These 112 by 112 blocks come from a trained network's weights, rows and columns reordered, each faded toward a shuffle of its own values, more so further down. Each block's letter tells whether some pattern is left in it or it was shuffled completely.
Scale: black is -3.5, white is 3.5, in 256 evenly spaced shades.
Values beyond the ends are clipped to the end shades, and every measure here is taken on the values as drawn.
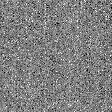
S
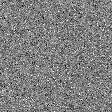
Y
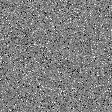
Y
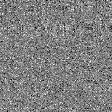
S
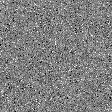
Y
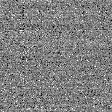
S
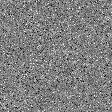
Y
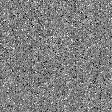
S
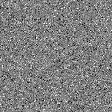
S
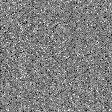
S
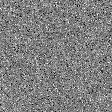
Y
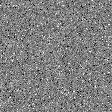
Y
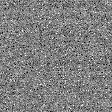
S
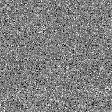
S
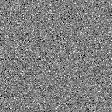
S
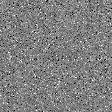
S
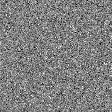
S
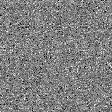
S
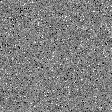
Y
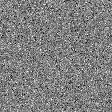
Y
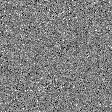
Y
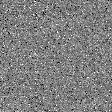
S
